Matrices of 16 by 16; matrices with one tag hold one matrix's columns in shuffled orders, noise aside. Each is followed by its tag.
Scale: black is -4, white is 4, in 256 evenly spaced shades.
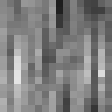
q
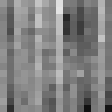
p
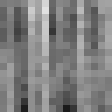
p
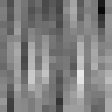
q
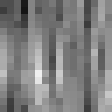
q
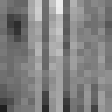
p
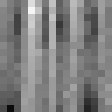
p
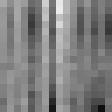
p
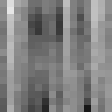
p
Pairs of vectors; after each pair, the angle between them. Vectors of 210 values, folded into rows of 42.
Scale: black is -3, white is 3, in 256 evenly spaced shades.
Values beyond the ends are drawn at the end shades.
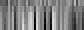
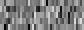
orthogonal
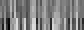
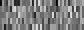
orthogonal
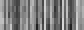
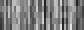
nearly opposite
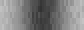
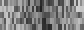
partly aligned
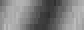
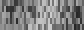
partly opposed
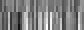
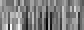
nearly opposite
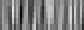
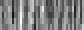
nearly opposite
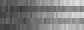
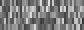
orthogonal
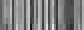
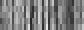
nearly parallel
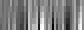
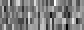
partly aligned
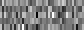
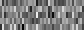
nearly opposite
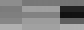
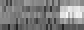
nearly opposite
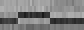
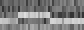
nearly opposite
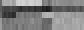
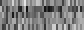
partly aligned
